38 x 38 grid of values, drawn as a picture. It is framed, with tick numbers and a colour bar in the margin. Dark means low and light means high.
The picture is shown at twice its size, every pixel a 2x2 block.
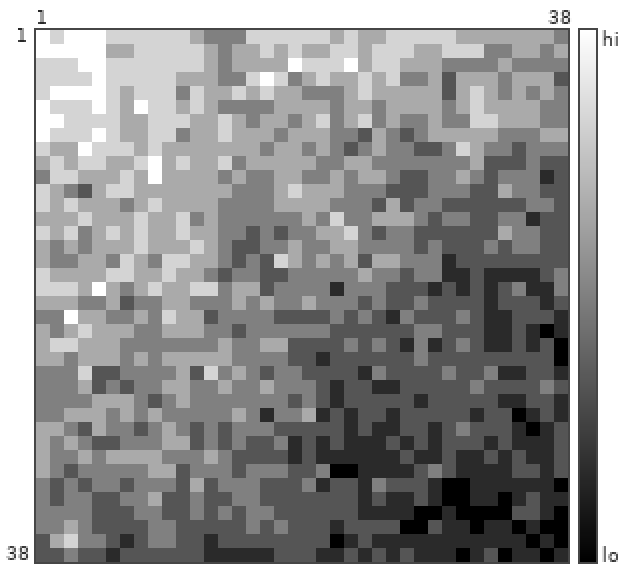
Slope: up to the top left. Ninth with the highest average: top left. Stripes: none. Average level on the scale: 50%. Mirror symmetry: none. Ninth with the lowest average: bottom right.
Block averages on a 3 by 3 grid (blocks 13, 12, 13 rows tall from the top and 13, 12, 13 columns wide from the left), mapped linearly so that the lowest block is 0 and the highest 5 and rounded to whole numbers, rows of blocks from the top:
543
421
210
